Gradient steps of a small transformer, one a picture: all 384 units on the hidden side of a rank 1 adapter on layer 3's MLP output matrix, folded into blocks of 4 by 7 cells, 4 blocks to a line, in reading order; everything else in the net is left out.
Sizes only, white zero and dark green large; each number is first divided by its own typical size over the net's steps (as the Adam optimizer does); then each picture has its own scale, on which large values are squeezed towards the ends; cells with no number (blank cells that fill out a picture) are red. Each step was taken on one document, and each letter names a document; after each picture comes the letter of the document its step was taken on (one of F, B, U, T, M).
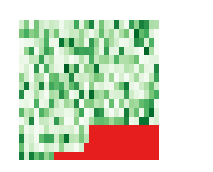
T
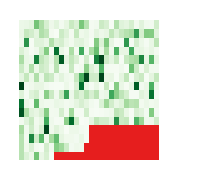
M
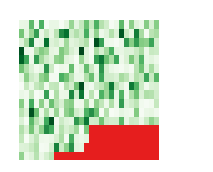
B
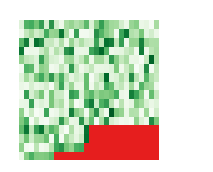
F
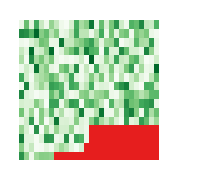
T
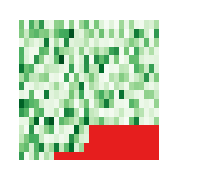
B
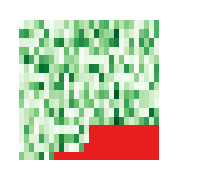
T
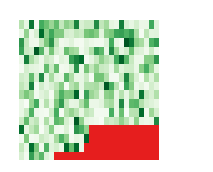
F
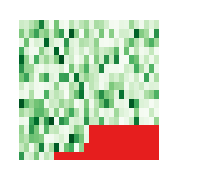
B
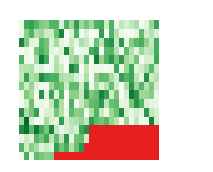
F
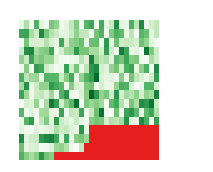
T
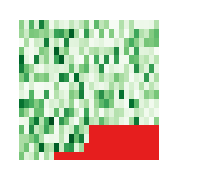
B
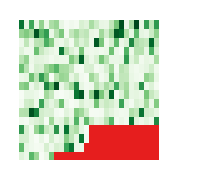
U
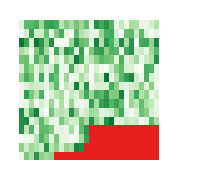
F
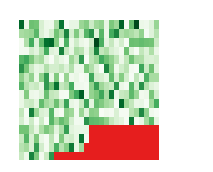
U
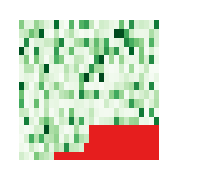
M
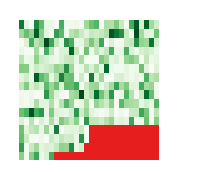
U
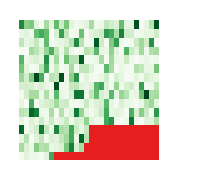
U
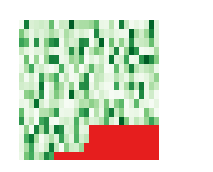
F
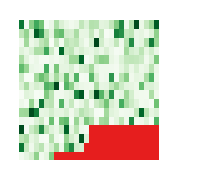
U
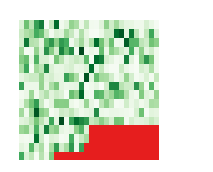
M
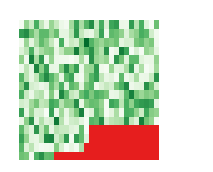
T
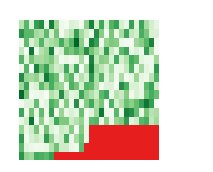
T
